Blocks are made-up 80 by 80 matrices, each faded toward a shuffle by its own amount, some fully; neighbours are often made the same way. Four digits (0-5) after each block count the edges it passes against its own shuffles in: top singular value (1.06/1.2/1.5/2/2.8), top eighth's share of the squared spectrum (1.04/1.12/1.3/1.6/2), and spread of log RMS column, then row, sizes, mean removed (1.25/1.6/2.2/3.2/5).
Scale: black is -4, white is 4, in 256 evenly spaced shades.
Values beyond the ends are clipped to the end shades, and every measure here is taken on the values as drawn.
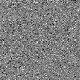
3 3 1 1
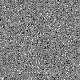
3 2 0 0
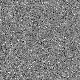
1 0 0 0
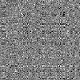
4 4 2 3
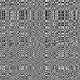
5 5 4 4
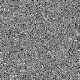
3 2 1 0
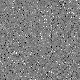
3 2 0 0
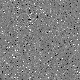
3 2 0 0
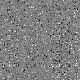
3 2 1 0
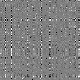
5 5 3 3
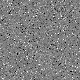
2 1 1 0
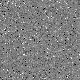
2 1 0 0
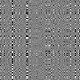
5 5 4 3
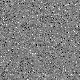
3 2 1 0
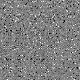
3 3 1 1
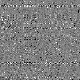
4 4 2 3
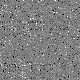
3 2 0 1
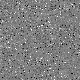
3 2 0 1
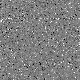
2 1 0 1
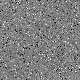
0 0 0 0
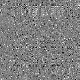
4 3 1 2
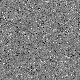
0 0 0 0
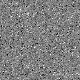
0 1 1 1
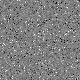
0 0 0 0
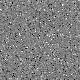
0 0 0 0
